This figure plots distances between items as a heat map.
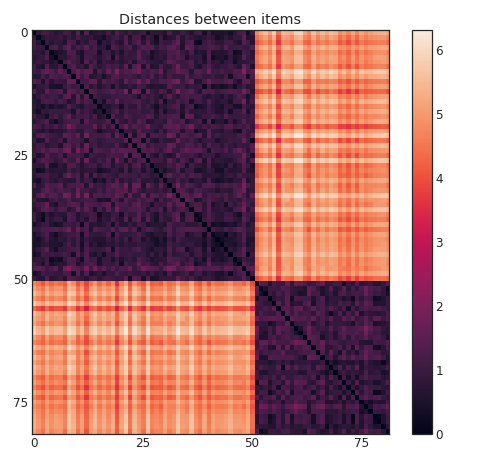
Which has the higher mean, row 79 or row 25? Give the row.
79
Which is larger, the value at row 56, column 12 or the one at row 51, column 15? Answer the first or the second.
the second
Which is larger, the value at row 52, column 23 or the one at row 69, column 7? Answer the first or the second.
the first
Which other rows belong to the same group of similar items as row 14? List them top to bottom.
0, 1, 2, 3, 4, 5, 6, 7, 8, 9, 10, 11, 12, 13, 15, 16, 17, 18, 19, 20, 21, 22, 23, 24, 25, 26, 27, 28, 29, 30, 31, 32, 33, 34, 35, 36, 37, 38, 39, 40, 41, 42, 43, 44, 45, 46, 47, 48, 49, 50
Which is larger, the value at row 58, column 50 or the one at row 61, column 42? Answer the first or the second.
the second
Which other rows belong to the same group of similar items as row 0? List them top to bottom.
1, 2, 3, 4, 5, 6, 7, 8, 9, 10, 11, 12, 13, 14, 15, 16, 17, 18, 19, 20, 21, 22, 23, 24, 25, 26, 27, 28, 29, 30, 31, 32, 33, 34, 35, 36, 37, 38, 39, 40, 41, 42, 43, 44, 45, 46, 47, 48, 49, 50
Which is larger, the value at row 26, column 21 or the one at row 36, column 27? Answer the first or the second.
the second
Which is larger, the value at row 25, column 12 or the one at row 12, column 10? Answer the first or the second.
the second
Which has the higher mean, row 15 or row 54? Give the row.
54
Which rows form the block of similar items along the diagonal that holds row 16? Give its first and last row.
0 to 50
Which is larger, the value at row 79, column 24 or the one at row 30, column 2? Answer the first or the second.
the first
